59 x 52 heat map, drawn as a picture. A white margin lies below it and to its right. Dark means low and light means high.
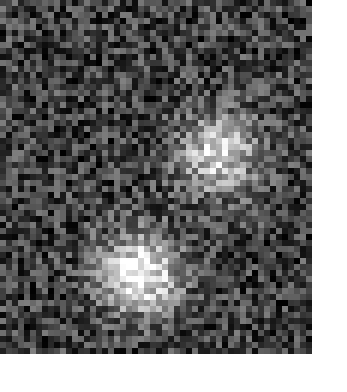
Overall the values sit about 30% of the way up the scale. No single row or column stands out from its neighbours. Two bumps rise from the field. No overall slope runs across the table.
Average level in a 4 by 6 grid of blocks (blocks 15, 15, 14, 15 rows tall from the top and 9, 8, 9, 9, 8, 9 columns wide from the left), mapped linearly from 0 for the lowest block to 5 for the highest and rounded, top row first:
0 0 0 0 0 0 / 0 0 0 3 5 1 / 0 1 3 2 1 0 / 0 1 5 2 0 0
